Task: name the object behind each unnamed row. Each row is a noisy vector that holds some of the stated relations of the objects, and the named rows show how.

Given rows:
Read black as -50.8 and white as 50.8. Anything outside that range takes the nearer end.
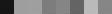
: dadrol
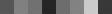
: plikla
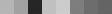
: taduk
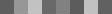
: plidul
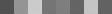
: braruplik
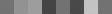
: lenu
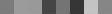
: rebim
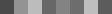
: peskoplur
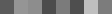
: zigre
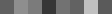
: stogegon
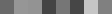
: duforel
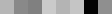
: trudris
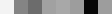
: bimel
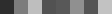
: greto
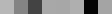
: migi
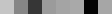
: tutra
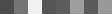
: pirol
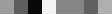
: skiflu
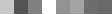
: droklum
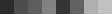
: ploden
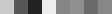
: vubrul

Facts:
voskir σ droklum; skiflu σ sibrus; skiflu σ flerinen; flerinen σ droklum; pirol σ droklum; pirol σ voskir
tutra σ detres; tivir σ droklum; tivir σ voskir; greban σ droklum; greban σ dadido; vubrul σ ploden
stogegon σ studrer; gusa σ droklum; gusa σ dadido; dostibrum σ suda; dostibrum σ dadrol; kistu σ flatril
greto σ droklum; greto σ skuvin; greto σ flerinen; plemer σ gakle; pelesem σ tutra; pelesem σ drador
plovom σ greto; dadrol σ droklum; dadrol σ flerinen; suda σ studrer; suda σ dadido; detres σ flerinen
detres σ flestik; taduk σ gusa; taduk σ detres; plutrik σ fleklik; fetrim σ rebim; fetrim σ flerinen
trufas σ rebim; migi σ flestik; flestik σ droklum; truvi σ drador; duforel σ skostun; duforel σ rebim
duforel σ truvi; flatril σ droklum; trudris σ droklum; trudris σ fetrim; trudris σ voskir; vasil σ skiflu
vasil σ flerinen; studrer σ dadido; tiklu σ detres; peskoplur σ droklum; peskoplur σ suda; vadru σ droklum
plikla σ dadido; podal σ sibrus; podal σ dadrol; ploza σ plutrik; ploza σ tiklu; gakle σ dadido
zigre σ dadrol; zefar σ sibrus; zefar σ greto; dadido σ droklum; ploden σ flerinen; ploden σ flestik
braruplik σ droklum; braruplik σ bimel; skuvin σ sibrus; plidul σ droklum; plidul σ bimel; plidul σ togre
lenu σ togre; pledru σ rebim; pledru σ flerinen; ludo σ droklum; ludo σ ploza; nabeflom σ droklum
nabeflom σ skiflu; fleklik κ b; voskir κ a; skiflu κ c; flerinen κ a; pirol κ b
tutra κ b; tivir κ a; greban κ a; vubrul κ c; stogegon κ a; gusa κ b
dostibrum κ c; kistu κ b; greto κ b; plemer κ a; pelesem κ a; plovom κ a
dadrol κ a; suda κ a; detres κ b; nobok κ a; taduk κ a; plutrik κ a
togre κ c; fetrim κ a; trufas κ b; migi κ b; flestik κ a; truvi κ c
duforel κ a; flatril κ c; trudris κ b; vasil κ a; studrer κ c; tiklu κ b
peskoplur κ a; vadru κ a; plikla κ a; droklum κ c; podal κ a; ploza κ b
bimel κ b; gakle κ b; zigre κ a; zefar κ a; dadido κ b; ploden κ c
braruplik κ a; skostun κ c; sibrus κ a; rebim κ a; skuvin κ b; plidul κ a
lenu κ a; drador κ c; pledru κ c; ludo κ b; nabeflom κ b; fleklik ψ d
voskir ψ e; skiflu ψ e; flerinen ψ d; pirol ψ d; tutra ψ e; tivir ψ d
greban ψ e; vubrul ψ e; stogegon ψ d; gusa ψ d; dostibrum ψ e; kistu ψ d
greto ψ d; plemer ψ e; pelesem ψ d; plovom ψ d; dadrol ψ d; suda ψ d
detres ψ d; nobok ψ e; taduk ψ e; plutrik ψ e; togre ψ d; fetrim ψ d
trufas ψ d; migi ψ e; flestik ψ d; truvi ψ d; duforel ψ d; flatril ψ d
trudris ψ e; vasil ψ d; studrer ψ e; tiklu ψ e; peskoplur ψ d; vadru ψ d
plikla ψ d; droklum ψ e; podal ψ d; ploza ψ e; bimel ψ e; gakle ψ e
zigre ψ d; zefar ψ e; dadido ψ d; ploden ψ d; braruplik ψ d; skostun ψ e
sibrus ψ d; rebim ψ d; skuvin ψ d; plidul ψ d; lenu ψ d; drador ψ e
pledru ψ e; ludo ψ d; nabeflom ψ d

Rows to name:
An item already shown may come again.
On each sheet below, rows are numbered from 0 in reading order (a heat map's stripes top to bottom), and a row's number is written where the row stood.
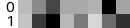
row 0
migi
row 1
studrer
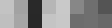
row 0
plemer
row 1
zefar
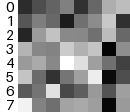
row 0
ploden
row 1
suda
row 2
flestik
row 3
trudris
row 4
voskir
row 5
gakle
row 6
ludo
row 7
bimel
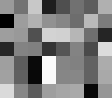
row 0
fleklik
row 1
flerinen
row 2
greban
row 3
detres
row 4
skiflu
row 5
skiflu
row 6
ploza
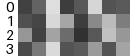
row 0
dadido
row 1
flatril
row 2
togre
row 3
nabeflom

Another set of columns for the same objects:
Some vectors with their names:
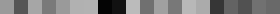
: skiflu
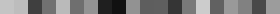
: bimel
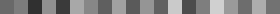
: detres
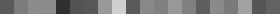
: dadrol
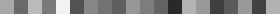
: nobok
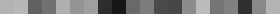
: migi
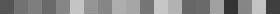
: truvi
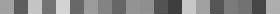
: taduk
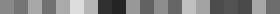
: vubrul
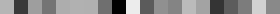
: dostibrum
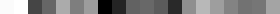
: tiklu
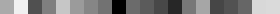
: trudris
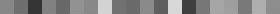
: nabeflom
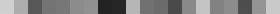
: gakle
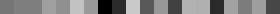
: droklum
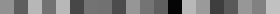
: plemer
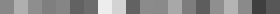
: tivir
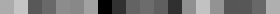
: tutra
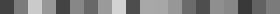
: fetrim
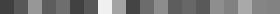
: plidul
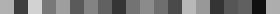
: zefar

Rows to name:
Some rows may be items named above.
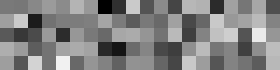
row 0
droklum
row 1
ludo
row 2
dadido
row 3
migi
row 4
taduk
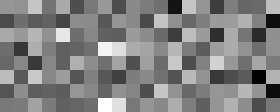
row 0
greban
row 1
togre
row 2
voskir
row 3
stogegon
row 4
detres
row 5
zefar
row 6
togre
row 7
peskoplur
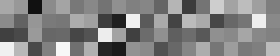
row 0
fleklik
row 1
studrer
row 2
plidul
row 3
ploza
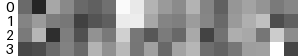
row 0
stogegon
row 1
suda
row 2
pirol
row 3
flatril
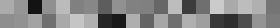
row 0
fleklik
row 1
pledru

